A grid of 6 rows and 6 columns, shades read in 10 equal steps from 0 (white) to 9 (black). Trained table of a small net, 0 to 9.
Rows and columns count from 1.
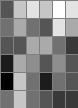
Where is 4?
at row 4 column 3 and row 4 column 5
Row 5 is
9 2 5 8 5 6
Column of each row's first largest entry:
1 4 6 1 1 5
